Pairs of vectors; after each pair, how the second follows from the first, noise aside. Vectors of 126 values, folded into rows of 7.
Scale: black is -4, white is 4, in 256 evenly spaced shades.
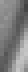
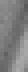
shrunk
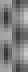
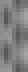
shrunk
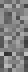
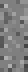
partly zeroed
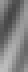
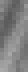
shrunk
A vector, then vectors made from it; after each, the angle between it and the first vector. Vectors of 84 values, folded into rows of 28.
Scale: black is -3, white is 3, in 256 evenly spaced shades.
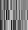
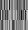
orthogonal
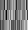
partly aligned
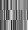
nearly parallel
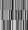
partly opposed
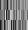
nearly parallel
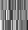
nearly opposite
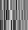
nearly parallel
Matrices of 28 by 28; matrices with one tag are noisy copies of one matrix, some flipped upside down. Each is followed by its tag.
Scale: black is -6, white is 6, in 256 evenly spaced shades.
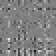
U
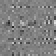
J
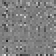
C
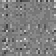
C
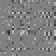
J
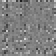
C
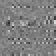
J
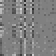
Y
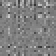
U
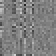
Y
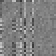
Y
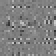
J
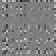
C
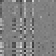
Y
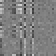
Y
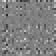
C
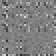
C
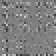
C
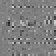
J
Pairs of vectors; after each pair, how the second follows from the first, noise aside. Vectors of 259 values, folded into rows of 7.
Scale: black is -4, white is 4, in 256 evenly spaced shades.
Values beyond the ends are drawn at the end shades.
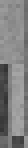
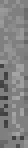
partly zeroed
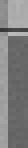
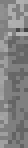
partly zeroed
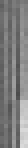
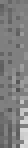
partly zeroed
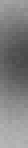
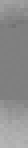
partly zeroed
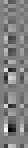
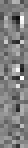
reversed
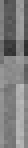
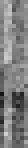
reversed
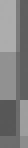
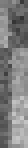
reversed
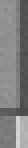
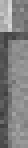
reversed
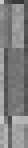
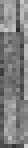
reversed
